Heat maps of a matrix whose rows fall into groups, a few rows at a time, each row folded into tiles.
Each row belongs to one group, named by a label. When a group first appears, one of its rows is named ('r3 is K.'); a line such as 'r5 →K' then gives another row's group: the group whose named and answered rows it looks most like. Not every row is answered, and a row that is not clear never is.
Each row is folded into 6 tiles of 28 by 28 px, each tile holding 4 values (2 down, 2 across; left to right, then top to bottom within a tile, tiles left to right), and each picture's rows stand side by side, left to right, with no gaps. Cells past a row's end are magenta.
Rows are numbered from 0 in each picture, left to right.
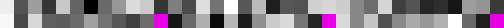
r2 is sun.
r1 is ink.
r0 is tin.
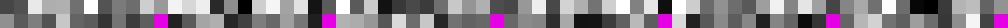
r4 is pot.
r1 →pot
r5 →sun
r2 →tin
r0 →ink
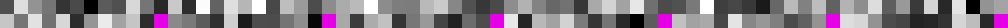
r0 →sun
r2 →pot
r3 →pot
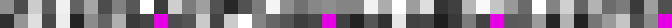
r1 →pot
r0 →ink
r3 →ink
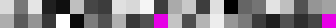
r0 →tin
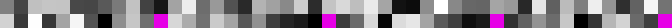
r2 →pot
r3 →ink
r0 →sun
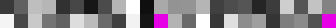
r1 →tin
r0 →sun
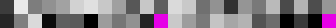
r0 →ink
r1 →pot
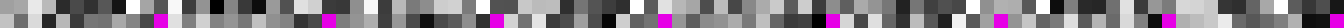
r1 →tin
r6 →tin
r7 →pot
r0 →sun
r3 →sun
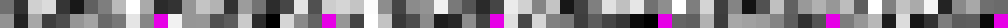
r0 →sun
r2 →pot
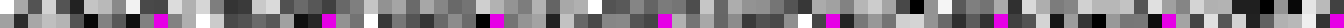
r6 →ink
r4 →ink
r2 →ink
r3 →ink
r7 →sun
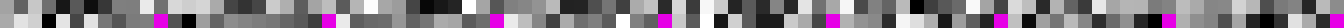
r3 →sun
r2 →sun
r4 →sun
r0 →tin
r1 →pot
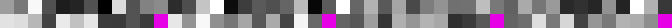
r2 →tin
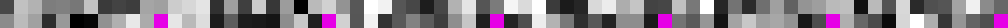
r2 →sun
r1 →ink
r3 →pot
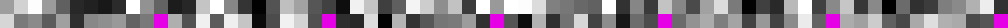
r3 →pot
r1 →sun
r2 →ink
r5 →tin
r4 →sun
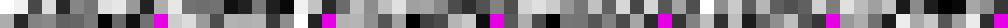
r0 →pot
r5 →sun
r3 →ink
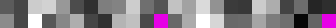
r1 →pot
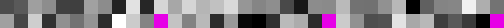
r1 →ink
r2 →tin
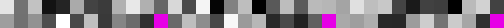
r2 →sun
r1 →tin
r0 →tin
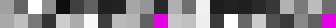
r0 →sun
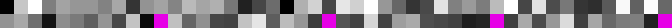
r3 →tin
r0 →ink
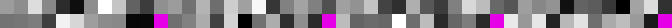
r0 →pot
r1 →ink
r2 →tin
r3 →sun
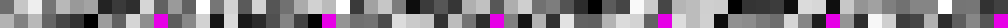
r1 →ink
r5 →pot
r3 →sun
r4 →sun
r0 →ink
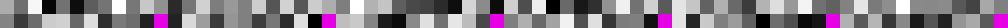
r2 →sun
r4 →pot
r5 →ink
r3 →tin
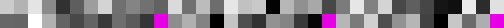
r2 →sun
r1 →ink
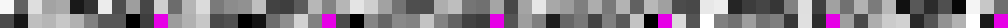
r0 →pot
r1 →ink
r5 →sun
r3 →ink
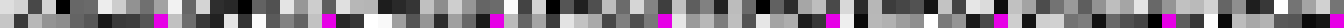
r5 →tin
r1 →tin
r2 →pot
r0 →pot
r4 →tin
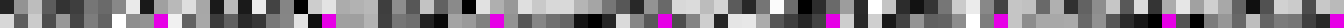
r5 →sun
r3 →ink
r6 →pot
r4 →pot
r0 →sun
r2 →ink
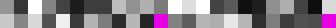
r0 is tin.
